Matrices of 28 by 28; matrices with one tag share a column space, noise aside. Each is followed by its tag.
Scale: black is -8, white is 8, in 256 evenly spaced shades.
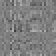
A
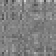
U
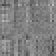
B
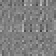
A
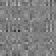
A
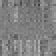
B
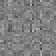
A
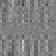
B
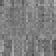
B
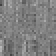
B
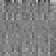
U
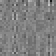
U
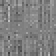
B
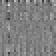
U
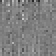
U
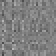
A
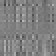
B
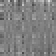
U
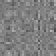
A
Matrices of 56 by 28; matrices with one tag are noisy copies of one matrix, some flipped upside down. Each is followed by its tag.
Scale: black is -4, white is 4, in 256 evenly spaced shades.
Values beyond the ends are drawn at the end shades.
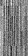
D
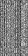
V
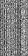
V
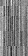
D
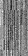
D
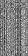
V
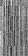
D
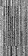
D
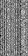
V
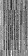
D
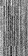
D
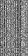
V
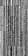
D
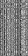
V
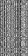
V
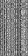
V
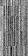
D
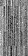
D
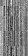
D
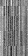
D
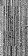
D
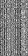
V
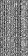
V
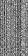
V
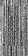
D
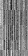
D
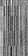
D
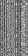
V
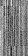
D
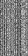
V
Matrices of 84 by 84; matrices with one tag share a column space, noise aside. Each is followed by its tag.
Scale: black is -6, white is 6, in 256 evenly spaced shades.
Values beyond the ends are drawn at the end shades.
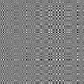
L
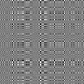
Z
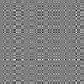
L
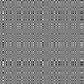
Z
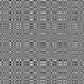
Z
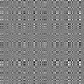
Z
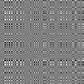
Z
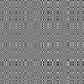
Z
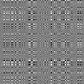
Z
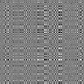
L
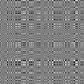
Z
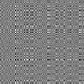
L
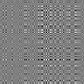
L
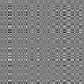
L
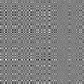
L
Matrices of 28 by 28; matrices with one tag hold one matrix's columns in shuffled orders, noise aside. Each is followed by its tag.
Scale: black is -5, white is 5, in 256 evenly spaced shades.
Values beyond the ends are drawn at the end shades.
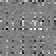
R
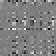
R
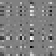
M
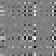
M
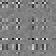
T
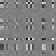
T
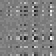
M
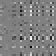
M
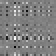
M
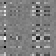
M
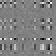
T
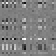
T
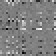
R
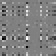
M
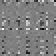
R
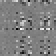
R
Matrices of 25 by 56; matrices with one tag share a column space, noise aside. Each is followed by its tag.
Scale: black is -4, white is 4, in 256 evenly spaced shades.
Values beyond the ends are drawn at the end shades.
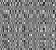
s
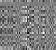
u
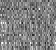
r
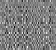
u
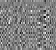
u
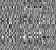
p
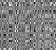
s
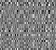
s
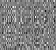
u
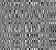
s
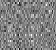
s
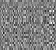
u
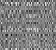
s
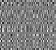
s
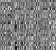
r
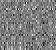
r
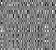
s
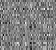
r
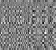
u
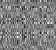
p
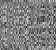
u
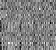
r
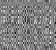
u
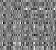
r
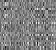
r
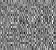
u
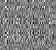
p
